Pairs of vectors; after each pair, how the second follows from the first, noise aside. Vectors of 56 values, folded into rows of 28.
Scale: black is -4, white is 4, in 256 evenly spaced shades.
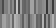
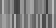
sign-scrambled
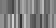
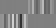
partly zeroed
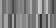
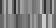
wrapped around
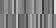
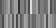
wrapped around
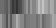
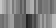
wrapped around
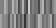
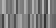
wrapped around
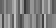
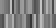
reversed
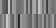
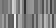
wrapped around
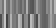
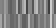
reversed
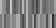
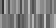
reversed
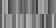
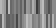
sign-scrambled
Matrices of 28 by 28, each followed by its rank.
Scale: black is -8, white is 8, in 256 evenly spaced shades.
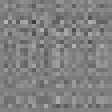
three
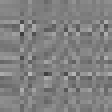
two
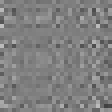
three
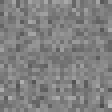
five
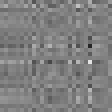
two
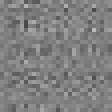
five
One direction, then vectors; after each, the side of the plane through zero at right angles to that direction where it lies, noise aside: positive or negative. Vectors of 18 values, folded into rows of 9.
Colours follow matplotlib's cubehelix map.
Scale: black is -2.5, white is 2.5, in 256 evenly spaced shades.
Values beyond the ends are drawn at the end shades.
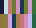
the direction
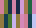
negative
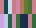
negative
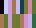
positive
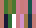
negative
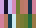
negative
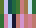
positive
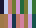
positive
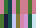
negative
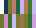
negative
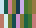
negative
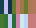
positive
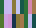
positive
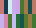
negative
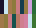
positive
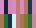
negative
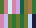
positive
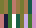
negative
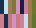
positive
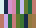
negative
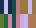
positive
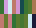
positive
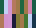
positive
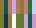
negative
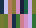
positive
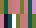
negative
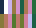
positive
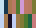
negative
